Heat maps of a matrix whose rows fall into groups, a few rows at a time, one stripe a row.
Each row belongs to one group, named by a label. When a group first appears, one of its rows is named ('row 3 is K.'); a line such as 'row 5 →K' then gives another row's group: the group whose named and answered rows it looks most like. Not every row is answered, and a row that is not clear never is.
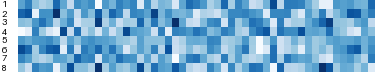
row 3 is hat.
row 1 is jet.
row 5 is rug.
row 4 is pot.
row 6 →rug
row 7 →jet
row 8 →hat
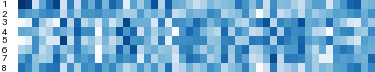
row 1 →rug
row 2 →rug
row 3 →pot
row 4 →jet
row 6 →jet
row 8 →rug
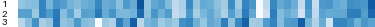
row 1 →rug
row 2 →rug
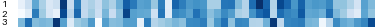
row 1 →pot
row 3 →jet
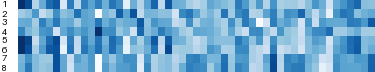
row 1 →rug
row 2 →jet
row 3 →rug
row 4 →hat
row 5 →rug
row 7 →jet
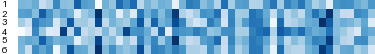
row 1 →jet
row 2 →hat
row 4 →pot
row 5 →hat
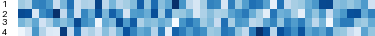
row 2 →rug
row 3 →jet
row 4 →pot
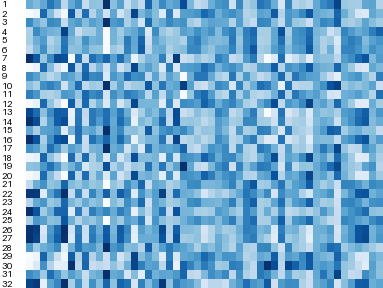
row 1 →hat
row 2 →pot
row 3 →hat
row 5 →jet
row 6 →jet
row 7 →rug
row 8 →pot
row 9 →jet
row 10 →hat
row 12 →pot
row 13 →rug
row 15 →hat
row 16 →rug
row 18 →pot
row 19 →hat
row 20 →pot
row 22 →rug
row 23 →jet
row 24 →rug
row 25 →jet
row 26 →rug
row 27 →rug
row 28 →hat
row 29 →pot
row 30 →pot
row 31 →hat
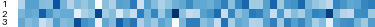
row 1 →jet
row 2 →hat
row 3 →jet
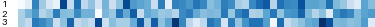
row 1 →pot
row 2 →jet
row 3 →hat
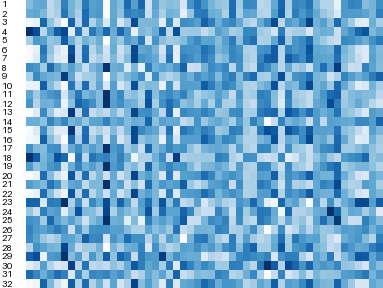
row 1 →jet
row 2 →jet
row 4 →rug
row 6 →pot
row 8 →hat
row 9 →jet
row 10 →pot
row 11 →hat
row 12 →hat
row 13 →pot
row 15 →pot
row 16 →pot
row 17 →hat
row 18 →rug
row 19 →hat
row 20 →pot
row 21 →hat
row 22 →pot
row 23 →rug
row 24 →hat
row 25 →hat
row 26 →rug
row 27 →jet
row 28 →jet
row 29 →rug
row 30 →pot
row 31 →rug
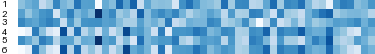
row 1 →jet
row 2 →hat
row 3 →rug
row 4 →pot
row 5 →hat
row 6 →pot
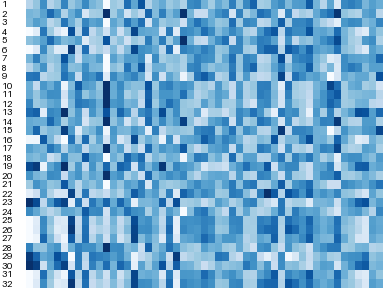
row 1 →jet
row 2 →hat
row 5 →hat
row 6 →pot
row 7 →jet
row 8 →jet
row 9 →jet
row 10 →hat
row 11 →hat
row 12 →hat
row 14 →hat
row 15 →jet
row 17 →hat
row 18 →jet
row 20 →hat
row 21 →jet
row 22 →pot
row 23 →rug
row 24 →jet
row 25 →pot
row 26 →pot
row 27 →pot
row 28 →hat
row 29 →rug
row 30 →rug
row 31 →pot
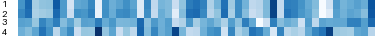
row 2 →jet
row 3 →rug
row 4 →hat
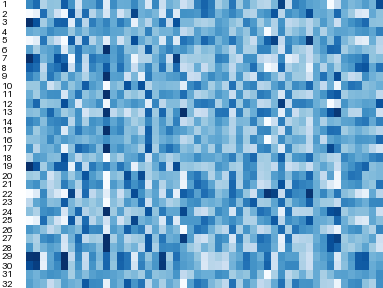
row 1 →jet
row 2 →pot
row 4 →rug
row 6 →hat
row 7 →rug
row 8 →rug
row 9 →hat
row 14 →rug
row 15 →hat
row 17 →hat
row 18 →jet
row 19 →rug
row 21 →jet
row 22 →pot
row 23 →jet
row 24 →hat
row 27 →hat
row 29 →rug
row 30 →rug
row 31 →rug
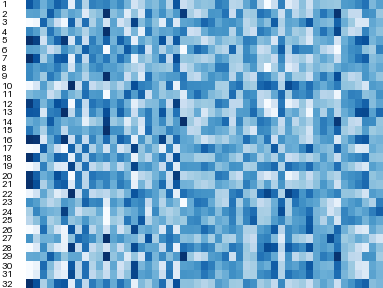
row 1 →rug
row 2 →hat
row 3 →pot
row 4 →hat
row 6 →jet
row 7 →rug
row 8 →rug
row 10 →pot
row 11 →jet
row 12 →rug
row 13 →rug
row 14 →hat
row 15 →hat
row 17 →pot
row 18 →rug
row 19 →pot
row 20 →rug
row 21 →rug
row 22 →pot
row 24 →jet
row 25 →jet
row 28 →pot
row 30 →pot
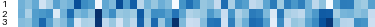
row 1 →jet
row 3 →hat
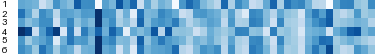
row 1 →jet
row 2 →hat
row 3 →hat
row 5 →hat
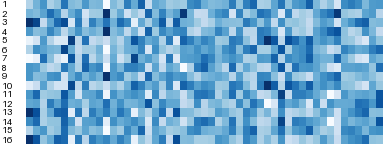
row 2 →hat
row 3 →rug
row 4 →hat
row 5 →pot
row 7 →pot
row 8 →jet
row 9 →hat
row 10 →pot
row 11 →jet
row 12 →rug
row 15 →jet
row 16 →rug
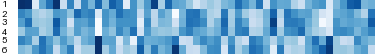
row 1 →rug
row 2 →jet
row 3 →jet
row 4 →jet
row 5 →hat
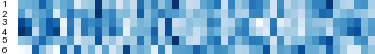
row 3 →rug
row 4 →rug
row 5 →hat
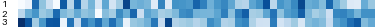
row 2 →jet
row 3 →rug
